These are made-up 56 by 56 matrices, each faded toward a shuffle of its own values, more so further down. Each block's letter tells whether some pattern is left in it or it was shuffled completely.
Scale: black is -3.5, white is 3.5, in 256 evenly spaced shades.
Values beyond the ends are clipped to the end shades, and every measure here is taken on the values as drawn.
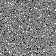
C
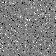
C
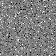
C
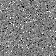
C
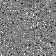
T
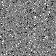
T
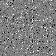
T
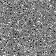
C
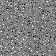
T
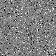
C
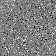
C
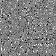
T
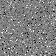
C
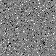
C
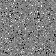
T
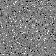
T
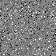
T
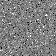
C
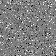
T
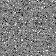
T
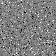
C
